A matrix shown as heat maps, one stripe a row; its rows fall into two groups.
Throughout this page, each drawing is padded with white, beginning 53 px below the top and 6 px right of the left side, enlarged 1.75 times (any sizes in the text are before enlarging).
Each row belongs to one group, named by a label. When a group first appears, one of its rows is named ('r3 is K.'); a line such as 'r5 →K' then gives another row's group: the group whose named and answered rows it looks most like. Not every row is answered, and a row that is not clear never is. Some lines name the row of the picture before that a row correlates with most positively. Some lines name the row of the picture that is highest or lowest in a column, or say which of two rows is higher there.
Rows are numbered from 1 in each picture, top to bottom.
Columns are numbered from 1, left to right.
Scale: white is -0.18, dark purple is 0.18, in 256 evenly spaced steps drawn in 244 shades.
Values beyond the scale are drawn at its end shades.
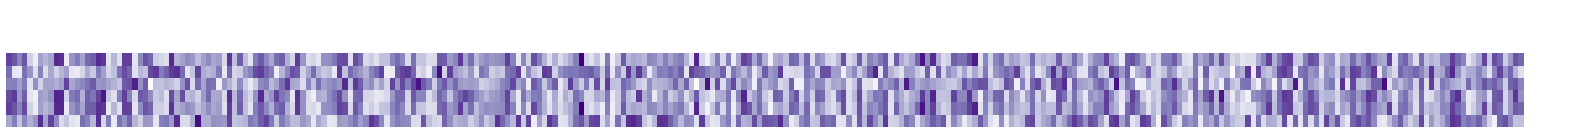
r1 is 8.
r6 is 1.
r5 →8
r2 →1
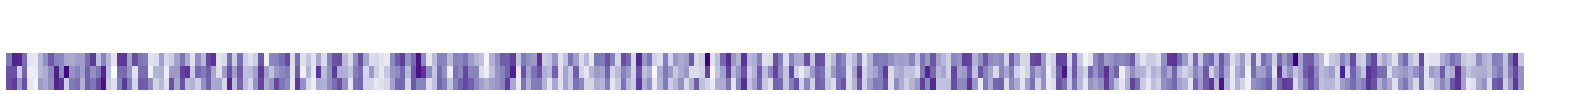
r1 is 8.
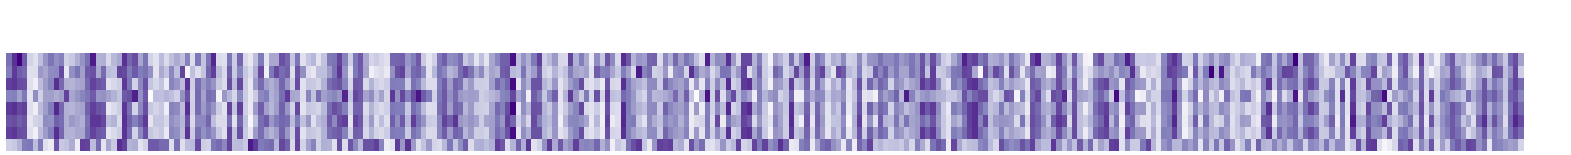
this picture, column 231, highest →8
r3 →8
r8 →1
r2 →8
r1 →8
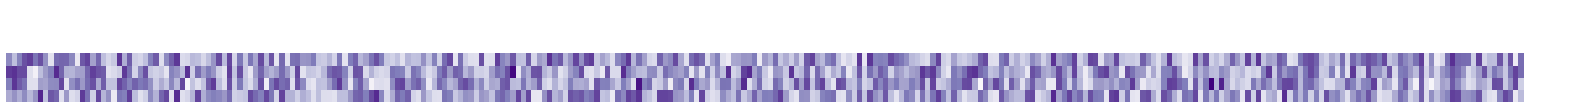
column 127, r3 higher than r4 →No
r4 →1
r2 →8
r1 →1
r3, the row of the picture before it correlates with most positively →2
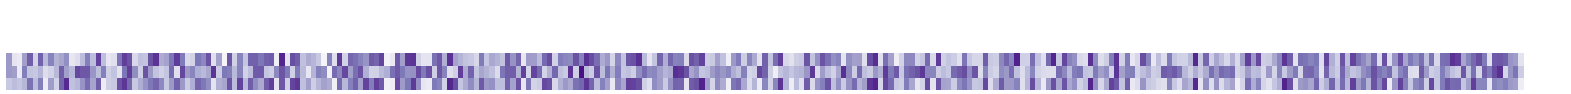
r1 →1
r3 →1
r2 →8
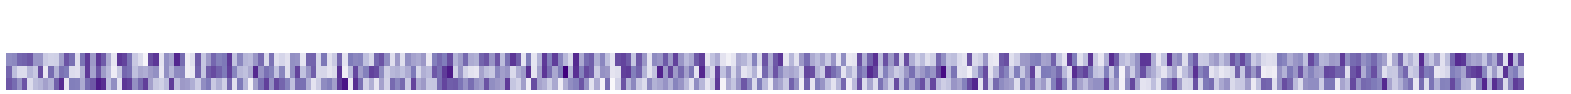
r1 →1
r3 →8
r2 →1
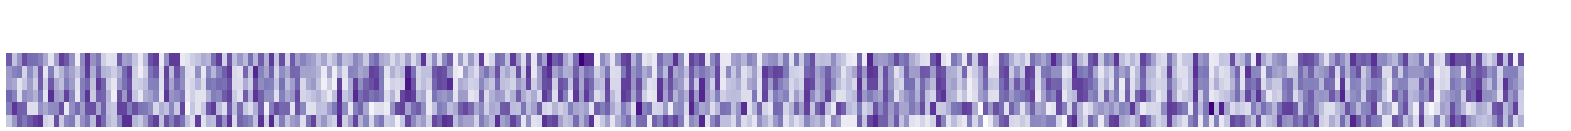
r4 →1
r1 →1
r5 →8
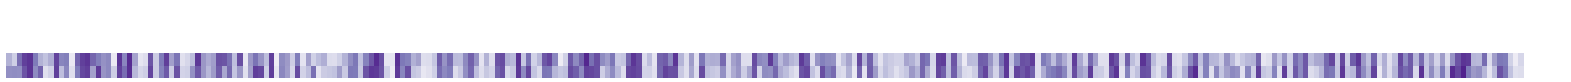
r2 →1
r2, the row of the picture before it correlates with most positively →3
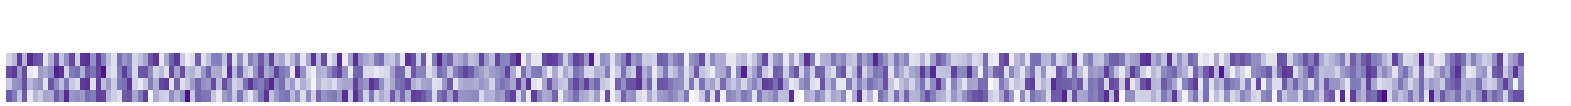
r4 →8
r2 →8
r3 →1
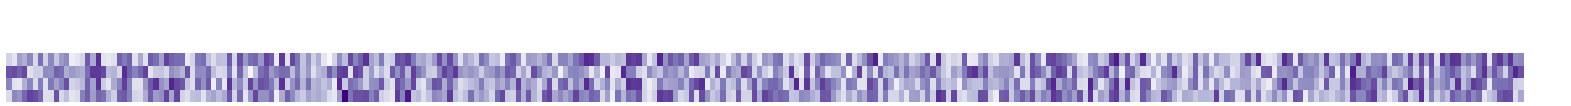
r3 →1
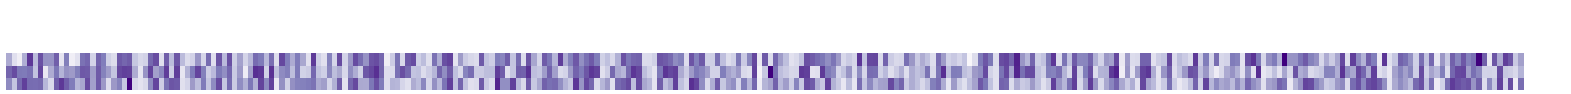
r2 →1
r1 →1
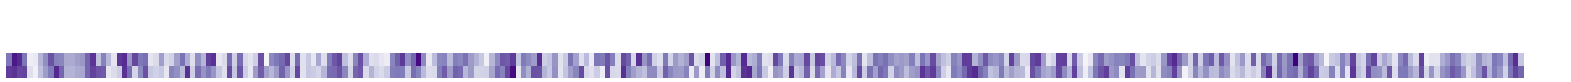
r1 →8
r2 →8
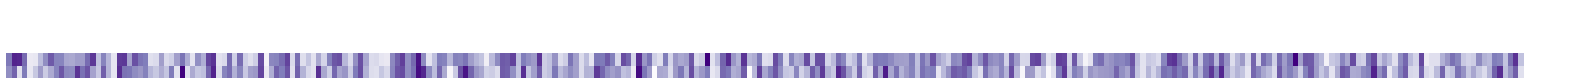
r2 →8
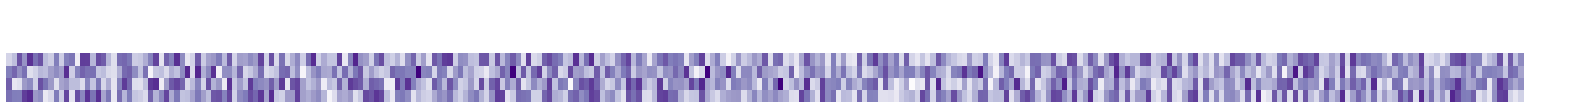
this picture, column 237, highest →3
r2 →8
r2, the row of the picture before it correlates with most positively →1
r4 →1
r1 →1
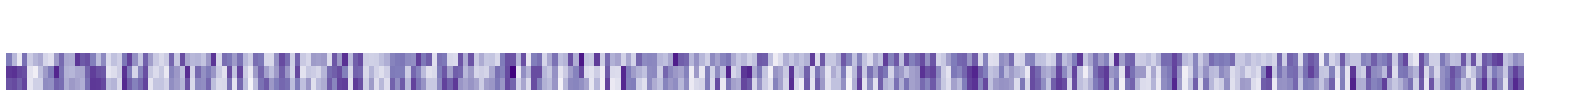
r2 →8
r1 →8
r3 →8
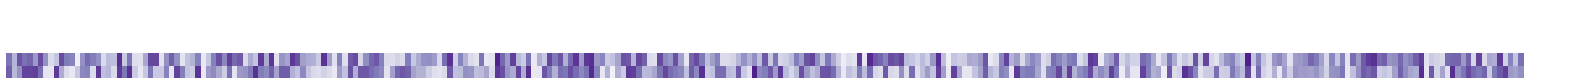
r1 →1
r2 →1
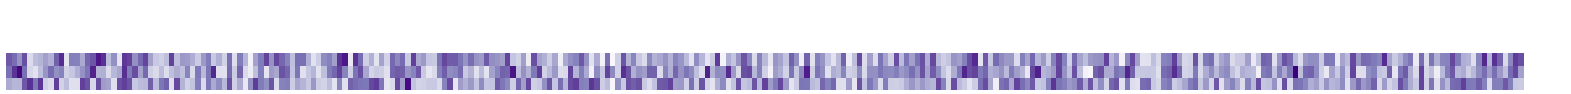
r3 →1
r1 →8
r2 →8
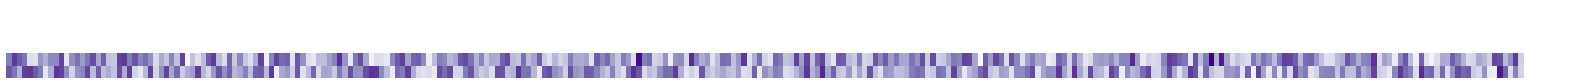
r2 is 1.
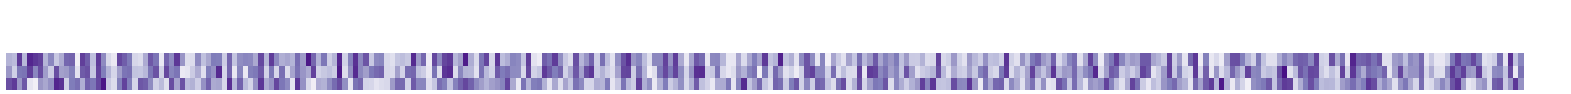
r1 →1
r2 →1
